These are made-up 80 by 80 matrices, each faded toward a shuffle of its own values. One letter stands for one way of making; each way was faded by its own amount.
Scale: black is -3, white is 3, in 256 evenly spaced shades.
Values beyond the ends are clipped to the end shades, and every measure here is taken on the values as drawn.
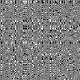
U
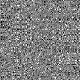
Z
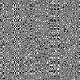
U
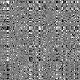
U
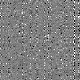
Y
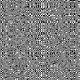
U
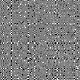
U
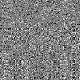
Z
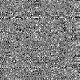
Z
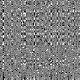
U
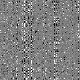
Y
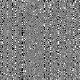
Y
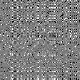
U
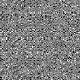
Z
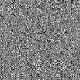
Z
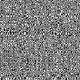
Z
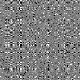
U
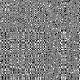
U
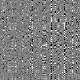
Y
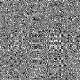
Z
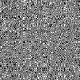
Z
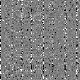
Y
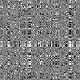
U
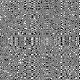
U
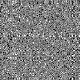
Z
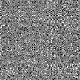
Z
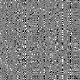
Y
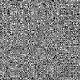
Z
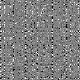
Y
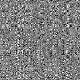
Z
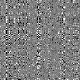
Y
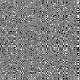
U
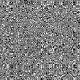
Z
